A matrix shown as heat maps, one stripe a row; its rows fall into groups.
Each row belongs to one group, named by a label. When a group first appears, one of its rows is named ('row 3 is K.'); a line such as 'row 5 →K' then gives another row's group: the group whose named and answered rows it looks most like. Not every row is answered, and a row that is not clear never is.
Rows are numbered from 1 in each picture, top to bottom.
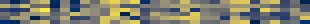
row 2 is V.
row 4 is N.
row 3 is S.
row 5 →V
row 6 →S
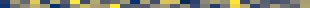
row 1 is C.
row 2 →S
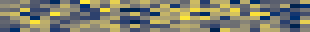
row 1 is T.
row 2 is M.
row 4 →M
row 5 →V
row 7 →S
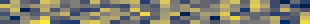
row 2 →M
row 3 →M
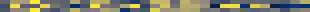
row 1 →N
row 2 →M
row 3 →N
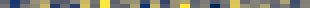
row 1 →S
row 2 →S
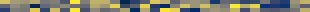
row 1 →N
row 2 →V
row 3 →C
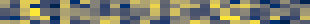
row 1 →T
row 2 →V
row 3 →T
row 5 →S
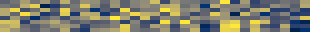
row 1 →T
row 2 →T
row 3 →M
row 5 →C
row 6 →M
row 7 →M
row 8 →M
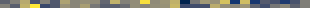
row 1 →T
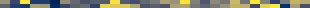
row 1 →V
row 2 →S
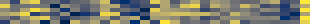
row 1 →N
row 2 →V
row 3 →N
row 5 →N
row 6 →C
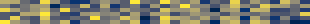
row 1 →M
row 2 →S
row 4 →N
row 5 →M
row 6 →M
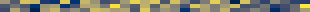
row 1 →T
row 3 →C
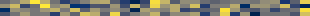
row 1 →N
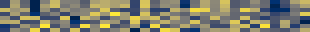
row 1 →C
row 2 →C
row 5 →T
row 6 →M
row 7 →S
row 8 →C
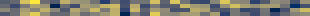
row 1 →T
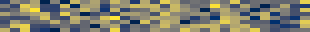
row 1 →C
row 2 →T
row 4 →M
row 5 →S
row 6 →C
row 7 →V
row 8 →V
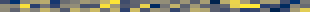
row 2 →V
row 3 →N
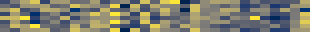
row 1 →C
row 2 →N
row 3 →M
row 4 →C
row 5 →V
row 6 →C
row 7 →N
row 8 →N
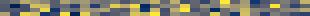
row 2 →S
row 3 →S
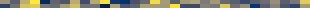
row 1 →N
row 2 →T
